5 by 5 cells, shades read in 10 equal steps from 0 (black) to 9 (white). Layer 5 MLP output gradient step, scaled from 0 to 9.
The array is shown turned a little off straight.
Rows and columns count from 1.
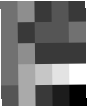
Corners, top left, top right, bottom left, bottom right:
4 2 3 0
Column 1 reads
4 4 4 4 3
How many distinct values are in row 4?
5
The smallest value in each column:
3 2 2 1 0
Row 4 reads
4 6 7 8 9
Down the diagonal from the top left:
4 2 2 8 0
